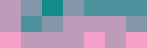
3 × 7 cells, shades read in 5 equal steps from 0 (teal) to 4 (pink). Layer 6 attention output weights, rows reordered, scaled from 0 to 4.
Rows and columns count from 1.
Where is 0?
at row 1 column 3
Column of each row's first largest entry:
1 1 1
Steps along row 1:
down down up down same same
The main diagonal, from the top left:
3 1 3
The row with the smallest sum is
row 1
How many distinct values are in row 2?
3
